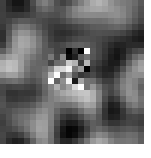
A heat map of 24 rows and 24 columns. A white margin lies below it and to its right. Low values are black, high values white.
No overall slope runs across the table. On average the colour sits 40% of the way up the scale. In the centre lies a patch that is rougher than the rest. The texture is blotchy. Values change most from cell to cell in the centre. No row or column stands out.
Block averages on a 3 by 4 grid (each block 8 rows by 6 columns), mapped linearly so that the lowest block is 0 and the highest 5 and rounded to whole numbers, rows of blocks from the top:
1 0 3 1
4 5 2 1
0 2 2 0
